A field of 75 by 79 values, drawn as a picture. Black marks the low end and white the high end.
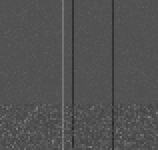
The top part is calmer, up to a seam about 70% of the way down. Columns 32, 37 and 57 stand out from the rest. The distribution is heavy-tailed on both sides. On average the colour sits 30% of the way up the scale.
